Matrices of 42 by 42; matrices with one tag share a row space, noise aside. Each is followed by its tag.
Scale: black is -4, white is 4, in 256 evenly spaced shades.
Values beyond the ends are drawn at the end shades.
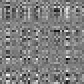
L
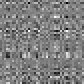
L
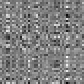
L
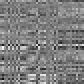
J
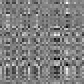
L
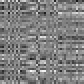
J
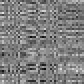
J
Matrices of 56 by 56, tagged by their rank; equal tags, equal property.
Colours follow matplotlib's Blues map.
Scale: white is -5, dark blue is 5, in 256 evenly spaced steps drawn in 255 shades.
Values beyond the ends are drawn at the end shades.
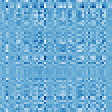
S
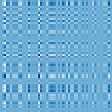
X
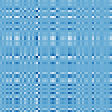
X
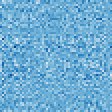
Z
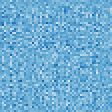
Z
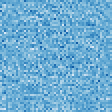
Z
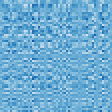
S
